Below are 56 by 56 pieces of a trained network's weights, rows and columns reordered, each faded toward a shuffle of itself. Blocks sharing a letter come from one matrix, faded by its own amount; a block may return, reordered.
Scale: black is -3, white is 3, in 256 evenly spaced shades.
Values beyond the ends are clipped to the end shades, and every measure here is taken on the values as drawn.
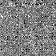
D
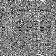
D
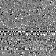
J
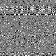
J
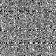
D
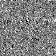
D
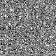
D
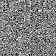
D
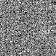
D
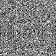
D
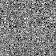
D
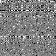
J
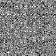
D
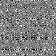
J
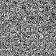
D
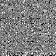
D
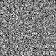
D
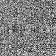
D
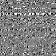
J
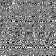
J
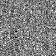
D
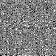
D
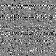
J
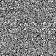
D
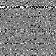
J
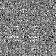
D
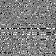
J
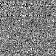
D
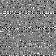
J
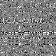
J
